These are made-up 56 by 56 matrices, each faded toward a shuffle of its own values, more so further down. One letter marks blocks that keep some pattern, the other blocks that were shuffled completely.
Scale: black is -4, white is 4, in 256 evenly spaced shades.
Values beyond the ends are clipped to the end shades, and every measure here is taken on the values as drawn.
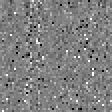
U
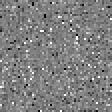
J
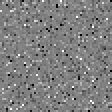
J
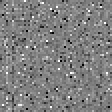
U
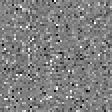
U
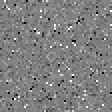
J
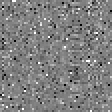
U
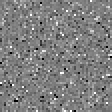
J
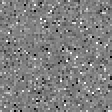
J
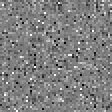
U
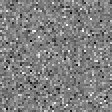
J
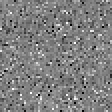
U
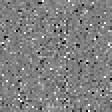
U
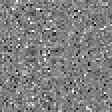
U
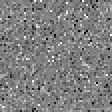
U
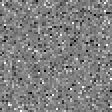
J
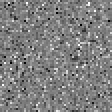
J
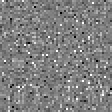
U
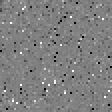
J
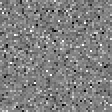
J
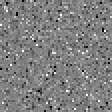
J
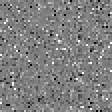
U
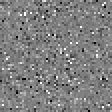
U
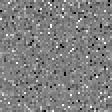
J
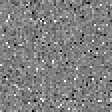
U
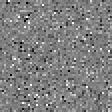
U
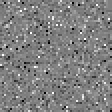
J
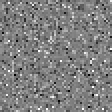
U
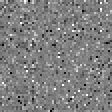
U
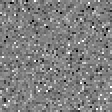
J
